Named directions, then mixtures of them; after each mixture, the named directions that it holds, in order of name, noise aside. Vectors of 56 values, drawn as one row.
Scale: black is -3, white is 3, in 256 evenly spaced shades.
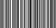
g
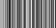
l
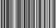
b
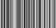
b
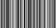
b, g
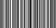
g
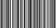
b, g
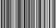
b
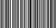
g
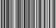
b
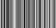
b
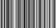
b
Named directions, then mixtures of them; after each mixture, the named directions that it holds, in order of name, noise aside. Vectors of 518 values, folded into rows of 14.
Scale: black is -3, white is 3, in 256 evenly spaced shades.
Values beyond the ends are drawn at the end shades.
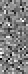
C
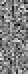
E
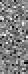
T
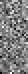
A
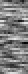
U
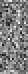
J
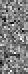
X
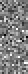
T, X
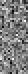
A, E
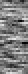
U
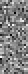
C, U, X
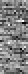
C, U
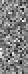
C, E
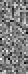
E, J, T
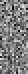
A, E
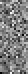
A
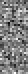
E, J, U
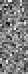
A, C, J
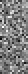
A, T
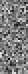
C, E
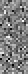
C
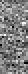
T, U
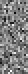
C, X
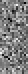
C, E, J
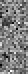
J, X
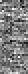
E, T, U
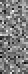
A, C, T
